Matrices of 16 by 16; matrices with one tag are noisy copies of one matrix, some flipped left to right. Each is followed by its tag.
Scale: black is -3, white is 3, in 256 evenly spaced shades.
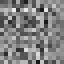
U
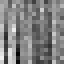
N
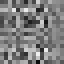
U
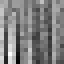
N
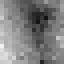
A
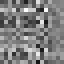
U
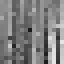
N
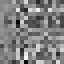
U
